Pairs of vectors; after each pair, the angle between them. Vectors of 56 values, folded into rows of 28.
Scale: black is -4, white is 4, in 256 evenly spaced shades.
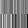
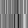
orthogonal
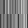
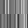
nearly parallel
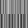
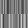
nearly opposite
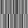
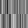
orthogonal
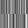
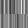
orthogonal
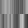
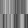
nearly parallel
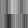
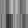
nearly parallel
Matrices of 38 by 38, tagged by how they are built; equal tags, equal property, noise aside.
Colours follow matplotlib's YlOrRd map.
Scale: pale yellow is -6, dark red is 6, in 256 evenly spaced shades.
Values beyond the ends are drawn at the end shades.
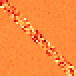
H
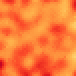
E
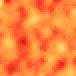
E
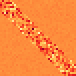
H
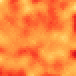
E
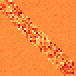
H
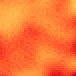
E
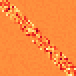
H
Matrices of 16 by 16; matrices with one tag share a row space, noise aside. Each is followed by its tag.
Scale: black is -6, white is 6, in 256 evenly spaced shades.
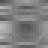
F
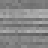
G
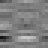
F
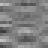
F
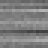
G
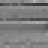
G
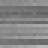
G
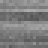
G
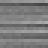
G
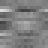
F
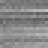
G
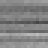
G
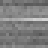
G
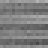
G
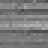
G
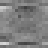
F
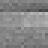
G
